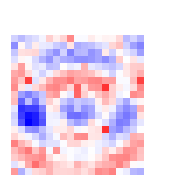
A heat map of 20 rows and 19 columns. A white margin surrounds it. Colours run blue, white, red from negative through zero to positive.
Stripes running across repeat 2 times from top to bottom. Rings spread out from the centre. The bottom middle is the calmest part. The ninth with the lowest average is the middle left. In the middle left lies a patch that is lower than the rest.
